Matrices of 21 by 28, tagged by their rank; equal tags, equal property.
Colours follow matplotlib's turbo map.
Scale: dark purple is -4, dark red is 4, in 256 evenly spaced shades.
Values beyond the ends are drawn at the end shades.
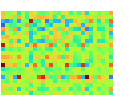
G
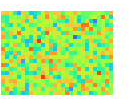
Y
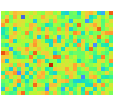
Y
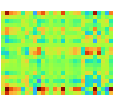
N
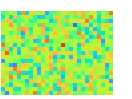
Y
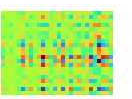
N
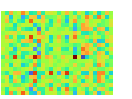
G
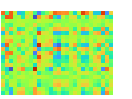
N
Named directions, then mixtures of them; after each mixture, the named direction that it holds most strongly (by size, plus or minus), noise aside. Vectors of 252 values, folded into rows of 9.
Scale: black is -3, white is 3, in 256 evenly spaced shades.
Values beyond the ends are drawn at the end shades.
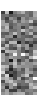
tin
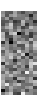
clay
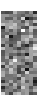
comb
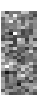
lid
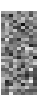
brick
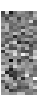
tin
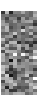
tin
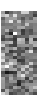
lid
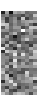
tin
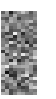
tin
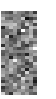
comb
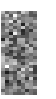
lid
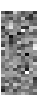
comb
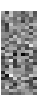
tin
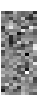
comb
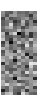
clay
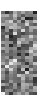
comb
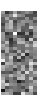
clay
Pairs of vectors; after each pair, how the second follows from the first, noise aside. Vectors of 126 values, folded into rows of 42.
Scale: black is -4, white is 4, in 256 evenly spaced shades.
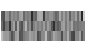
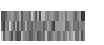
sign-scrambled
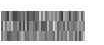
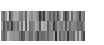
negated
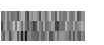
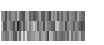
negated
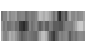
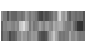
negated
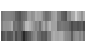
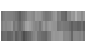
shrunk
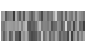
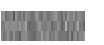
shrunk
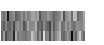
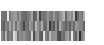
sign-scrambled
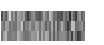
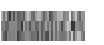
negated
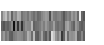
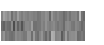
shrunk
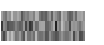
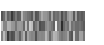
negated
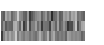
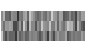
negated
